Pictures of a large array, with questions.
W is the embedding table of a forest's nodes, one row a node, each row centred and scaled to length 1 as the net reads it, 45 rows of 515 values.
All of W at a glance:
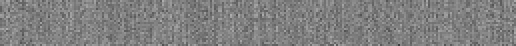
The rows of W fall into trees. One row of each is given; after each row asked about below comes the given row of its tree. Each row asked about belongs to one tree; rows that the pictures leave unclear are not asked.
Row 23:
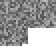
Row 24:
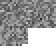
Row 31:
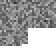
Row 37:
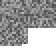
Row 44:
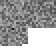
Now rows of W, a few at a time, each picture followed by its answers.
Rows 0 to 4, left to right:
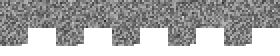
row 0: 37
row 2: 37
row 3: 23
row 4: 37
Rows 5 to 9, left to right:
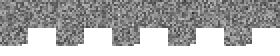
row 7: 44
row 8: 23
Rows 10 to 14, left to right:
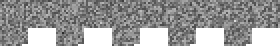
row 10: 44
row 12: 24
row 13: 37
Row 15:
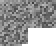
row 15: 37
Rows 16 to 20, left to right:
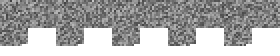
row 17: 37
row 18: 44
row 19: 44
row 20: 24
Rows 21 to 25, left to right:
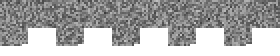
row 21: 44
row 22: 37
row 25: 44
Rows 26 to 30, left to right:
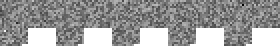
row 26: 31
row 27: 37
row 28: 37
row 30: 31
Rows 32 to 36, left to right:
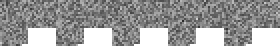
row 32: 44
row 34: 44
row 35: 37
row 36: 31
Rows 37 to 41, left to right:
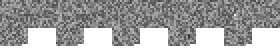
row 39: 44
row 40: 44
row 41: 31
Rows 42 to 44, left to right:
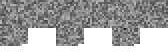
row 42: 31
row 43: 23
